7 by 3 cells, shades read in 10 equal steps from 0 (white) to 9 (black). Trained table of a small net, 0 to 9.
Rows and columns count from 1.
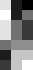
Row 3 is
1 5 7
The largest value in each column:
8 8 9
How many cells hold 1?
3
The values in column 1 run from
0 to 8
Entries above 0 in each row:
3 2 3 3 3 3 2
